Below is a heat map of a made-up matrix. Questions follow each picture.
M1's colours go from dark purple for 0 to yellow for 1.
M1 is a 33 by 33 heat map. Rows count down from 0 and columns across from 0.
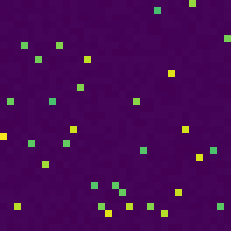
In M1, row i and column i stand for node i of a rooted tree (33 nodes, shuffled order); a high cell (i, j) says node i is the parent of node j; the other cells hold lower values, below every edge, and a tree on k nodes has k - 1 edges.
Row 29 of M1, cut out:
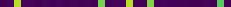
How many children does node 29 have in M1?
5
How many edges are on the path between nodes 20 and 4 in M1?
1
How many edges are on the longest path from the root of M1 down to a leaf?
7
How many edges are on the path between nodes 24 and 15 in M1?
6
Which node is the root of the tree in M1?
29
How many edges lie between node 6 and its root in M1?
4
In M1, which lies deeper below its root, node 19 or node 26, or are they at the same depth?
the same depth
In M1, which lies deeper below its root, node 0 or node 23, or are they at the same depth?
the same depth
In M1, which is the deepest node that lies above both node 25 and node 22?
14
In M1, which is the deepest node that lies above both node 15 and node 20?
21
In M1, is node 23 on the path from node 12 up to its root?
yes
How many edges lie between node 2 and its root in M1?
1
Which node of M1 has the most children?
29
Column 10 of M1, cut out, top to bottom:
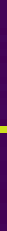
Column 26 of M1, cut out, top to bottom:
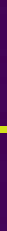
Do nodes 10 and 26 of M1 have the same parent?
yes
